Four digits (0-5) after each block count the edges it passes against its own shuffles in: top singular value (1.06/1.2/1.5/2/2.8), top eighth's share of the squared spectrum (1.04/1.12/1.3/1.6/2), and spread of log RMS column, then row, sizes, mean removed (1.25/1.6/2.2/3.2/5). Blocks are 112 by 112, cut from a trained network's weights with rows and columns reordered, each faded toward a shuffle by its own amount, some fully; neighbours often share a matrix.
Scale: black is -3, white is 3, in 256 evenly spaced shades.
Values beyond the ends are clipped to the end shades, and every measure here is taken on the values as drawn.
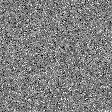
0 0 0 0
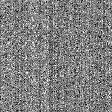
3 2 0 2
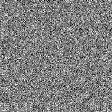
3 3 1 2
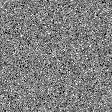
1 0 0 0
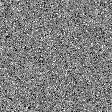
0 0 0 0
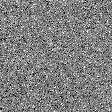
0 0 0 0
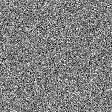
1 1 0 0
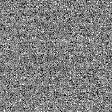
2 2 2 0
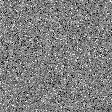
0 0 0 0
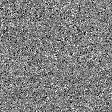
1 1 0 0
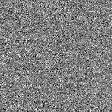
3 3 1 2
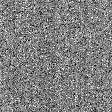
1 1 0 0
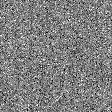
1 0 0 0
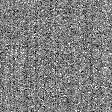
2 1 0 0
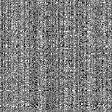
4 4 2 3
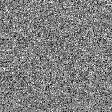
3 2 0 1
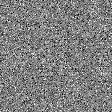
1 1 0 0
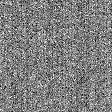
2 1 0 0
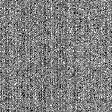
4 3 1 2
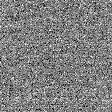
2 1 1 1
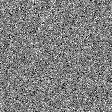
1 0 0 0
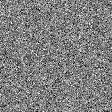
2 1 0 0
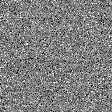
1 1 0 0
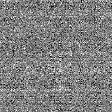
3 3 3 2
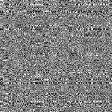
4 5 1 4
